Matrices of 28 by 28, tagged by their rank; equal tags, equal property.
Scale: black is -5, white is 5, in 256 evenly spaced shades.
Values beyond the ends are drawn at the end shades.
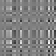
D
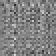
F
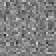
F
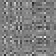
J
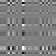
D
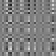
D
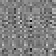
J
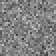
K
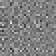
F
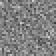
K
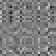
J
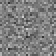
F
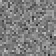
K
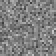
K
